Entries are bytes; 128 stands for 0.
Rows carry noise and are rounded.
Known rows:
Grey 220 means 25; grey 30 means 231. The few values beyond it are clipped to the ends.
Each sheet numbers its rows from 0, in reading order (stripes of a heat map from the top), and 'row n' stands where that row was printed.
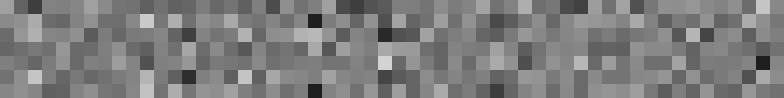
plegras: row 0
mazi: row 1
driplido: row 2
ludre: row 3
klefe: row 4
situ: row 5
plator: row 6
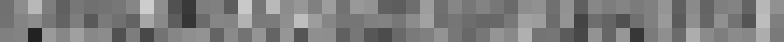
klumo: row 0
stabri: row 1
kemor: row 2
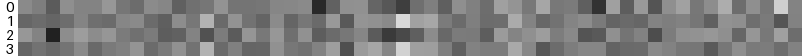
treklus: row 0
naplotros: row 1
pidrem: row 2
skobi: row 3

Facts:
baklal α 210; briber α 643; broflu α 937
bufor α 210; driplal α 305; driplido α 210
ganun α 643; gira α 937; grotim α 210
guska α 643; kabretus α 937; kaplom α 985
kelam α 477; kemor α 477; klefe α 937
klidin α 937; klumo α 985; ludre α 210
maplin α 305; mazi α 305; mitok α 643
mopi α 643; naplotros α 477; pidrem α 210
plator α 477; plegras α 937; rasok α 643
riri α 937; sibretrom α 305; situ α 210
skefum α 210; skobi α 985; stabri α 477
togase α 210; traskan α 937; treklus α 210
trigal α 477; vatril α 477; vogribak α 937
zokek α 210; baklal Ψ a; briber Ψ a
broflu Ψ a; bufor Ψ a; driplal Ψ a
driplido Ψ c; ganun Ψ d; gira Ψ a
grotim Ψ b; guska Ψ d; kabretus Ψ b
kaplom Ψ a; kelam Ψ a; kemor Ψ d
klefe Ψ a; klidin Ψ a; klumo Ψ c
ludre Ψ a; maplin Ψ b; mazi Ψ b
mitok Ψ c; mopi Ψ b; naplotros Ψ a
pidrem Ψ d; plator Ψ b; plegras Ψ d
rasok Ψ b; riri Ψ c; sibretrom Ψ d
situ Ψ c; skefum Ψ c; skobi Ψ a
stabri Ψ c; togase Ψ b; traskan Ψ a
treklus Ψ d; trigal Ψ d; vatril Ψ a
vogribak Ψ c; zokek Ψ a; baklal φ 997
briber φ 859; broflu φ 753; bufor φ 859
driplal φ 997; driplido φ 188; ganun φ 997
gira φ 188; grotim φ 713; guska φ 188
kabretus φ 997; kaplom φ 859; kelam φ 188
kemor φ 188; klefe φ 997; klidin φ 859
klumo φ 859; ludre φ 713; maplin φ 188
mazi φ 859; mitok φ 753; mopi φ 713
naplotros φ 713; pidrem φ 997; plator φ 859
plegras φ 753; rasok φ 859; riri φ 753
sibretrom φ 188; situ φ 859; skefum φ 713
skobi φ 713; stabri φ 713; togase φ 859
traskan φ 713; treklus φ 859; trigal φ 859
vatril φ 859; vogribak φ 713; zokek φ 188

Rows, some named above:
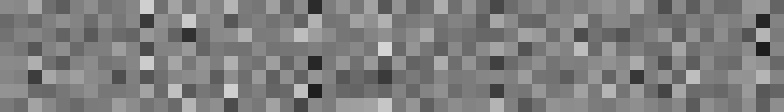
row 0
rasok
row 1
kelam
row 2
stabri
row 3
klefe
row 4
rasok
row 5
sibretrom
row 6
kabretus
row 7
briber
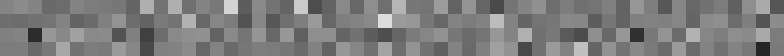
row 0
mopi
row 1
traskan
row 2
kemor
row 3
baklal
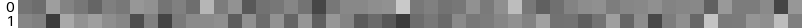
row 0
klidin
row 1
sibretrom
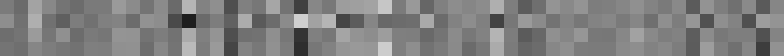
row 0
briber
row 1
riri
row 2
bufor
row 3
vatril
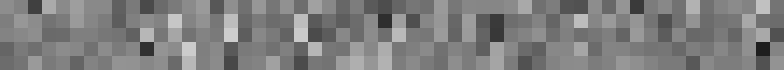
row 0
guska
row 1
maplin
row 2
mopi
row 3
kelam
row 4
kaplom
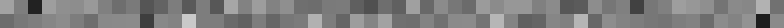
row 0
ganun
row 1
gira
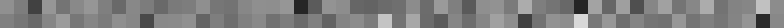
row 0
trigal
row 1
driplal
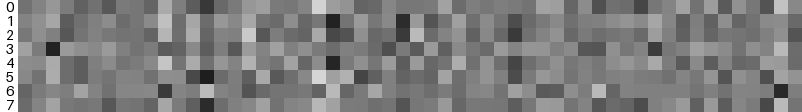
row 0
vogribak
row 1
togase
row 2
grotim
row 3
ganun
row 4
rasok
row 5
riri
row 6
zokek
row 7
skefum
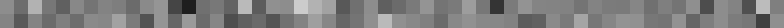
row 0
mitok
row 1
broflu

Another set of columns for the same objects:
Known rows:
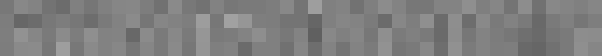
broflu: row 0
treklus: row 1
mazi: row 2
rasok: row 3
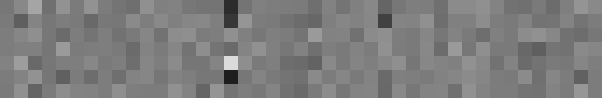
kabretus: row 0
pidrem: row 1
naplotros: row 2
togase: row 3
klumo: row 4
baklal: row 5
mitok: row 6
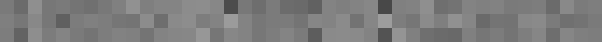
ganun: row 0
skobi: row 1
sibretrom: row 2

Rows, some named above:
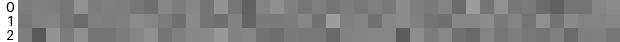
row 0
togase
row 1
broflu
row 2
guska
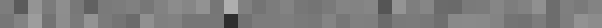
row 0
kemor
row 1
kabretus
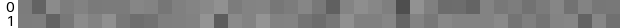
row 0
sibretrom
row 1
skefum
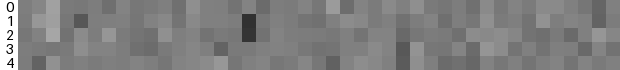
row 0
kelam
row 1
driplal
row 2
kabretus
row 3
driplido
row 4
sibretrom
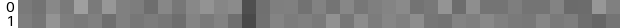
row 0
mopi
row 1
zokek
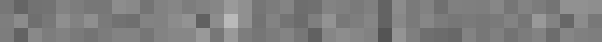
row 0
plegras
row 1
stabri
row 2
sibretrom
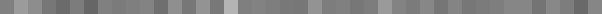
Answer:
vatril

